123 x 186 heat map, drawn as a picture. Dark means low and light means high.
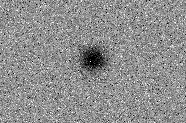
No single row or column stands out from its neighbours. There is no seam. The halves do not mirror each other. A single dip lies in the centre. There are no regular stripes. No overall slope runs across the table. The ninth with the lowest average is the centre.
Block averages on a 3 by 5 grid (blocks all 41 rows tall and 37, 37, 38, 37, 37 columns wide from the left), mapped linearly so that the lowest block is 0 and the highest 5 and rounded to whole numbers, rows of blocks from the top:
55555 | 55055 | 55555
